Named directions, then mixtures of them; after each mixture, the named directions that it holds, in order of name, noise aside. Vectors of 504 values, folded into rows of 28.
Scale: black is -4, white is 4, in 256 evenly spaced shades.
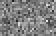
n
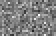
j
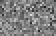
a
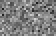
a, j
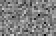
j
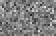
a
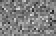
a, n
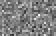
j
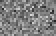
a, n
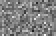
j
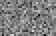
j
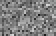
j, n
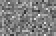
j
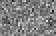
a, n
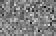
a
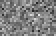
a, j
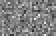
j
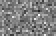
j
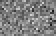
a, n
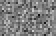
j, n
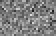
a, n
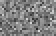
a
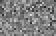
a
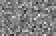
j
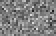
a, n
